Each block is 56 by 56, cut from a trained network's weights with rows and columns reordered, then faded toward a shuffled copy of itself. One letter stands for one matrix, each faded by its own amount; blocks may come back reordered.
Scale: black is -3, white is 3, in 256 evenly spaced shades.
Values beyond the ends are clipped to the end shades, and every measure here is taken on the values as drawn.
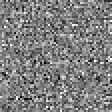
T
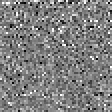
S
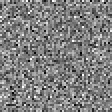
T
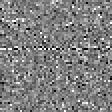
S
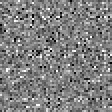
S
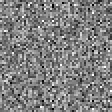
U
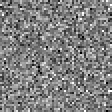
T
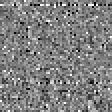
S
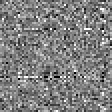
U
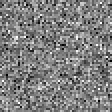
T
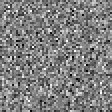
T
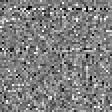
S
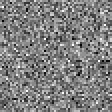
U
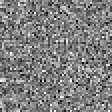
T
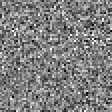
T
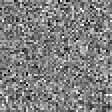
T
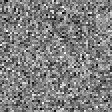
T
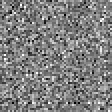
T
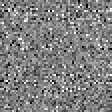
S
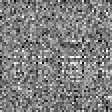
U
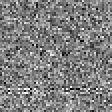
U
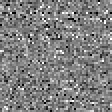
S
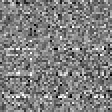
U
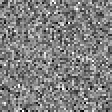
T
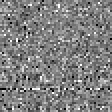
S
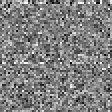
U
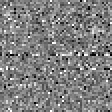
S
